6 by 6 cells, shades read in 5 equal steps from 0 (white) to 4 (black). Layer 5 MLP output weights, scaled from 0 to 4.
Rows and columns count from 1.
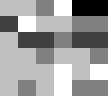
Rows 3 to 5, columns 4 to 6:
2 3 3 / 1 1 2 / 0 1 0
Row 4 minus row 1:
0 0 0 1 -3 -2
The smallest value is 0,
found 5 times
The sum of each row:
12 9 15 8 4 8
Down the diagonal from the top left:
1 0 3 1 1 2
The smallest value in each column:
1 0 1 0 1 0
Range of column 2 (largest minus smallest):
3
